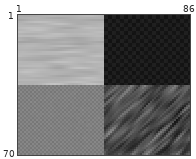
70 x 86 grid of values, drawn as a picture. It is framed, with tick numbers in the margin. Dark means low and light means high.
It is made of 2 by 2 panels. Panel 1,1: high, streaked across, faint in contrast. Panel 1,2: very low, checkered, faint in contrast. Panel 2,1: middling, checkered, faint in contrast. Panel 2,2: low, slanting up to the right.
